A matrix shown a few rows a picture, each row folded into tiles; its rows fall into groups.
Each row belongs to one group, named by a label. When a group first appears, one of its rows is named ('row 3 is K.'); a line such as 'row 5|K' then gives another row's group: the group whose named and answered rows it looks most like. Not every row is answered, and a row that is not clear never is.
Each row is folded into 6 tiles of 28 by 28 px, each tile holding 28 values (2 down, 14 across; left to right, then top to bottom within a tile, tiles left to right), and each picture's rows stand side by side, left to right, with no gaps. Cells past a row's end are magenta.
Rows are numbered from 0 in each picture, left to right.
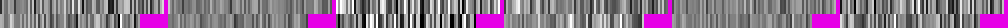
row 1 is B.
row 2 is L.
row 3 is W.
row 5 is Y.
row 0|Y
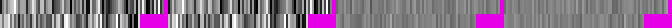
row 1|W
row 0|W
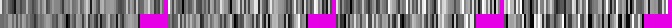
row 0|B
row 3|L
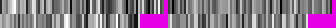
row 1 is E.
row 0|W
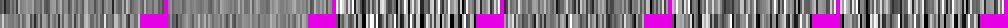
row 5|L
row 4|L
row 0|E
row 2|L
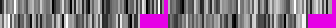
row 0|W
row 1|B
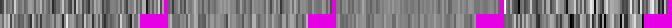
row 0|W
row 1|E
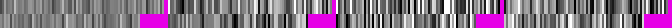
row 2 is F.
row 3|W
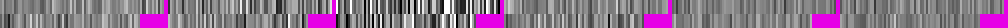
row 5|Y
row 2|F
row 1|Y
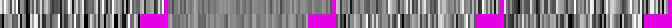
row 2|B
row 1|E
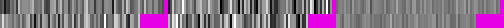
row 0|E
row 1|W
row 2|Y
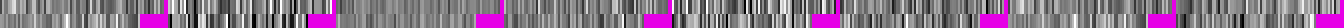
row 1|L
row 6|W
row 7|B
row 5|W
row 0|W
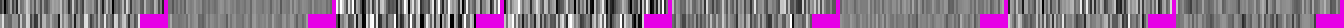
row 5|Y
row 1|E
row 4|F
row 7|B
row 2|L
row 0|E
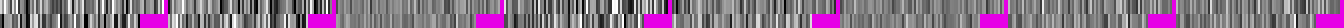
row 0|L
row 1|W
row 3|F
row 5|W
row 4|E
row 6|F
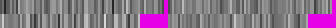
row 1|W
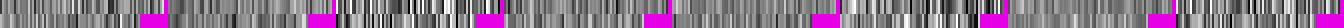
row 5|W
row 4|L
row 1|B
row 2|F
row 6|W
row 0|Y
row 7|F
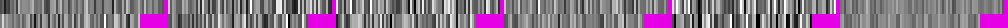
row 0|E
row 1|F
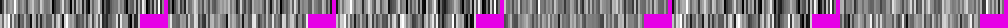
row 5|B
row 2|W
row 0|W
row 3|F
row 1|E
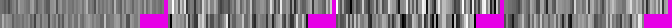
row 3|B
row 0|E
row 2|B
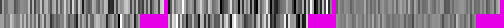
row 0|Y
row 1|W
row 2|Y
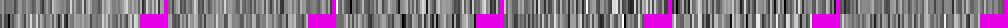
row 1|E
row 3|F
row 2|B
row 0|B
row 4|E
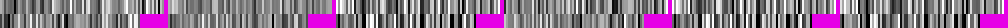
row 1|L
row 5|L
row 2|L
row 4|L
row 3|Y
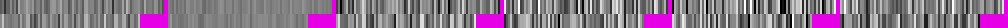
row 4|Y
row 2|E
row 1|E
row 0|E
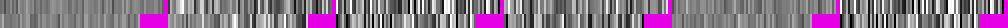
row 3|L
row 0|E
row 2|F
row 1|W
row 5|F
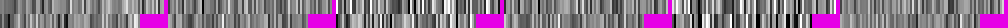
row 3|Y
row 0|B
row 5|Y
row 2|F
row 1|Y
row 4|L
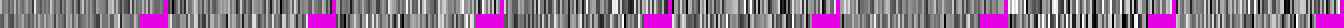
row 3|F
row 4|Y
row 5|L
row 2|B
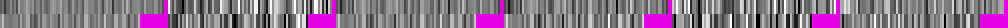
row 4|L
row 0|E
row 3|E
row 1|B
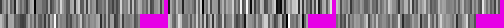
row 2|B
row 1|Y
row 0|Y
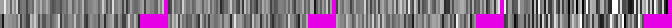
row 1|W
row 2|Y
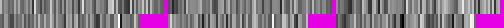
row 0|F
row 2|B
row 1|E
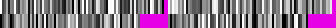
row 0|F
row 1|L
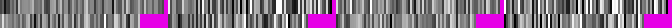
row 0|E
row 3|F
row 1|F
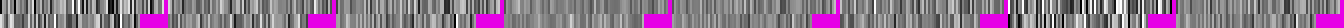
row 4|Y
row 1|B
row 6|F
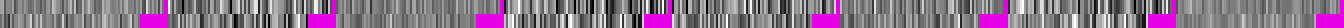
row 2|Y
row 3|W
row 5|F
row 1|B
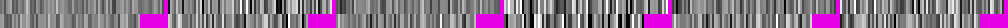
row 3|L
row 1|Y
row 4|E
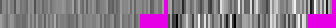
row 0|Y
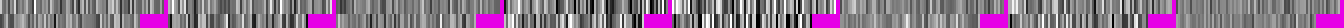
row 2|E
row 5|W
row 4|L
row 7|Y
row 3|W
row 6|L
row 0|F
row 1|L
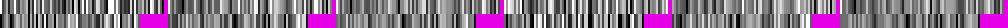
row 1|B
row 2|B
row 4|B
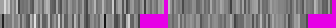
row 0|L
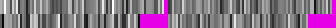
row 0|L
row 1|W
